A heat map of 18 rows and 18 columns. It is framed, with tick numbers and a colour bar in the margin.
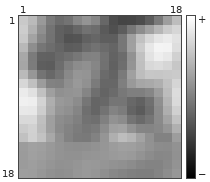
Ninth with the lowest average: top middle. Roughest part: top right. Seam: horizontal, 80% of the way down, the bottom part calmer. Stripes: none.
